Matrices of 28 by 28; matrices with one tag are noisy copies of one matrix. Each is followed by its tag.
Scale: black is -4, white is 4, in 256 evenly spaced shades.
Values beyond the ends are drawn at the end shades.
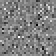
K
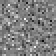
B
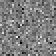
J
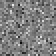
J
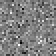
J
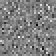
K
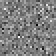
K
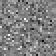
B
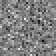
B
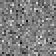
J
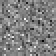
B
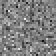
B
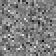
B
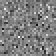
K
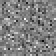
B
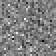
B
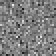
J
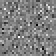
K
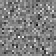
K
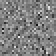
K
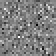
K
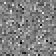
J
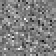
B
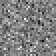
B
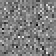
K
